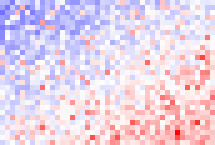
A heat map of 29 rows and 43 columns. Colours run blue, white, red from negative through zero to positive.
The ninth with the lowest average is the top left. There are no regular stripes. The halves do not mirror each other. The ninth with the highest average is the bottom right. No single row or column stands out from its neighbours. The field climbs toward the bottom right.
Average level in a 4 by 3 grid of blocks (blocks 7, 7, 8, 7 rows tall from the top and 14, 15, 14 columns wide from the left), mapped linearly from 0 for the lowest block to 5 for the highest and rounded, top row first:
012 / 123 / 234 / 345
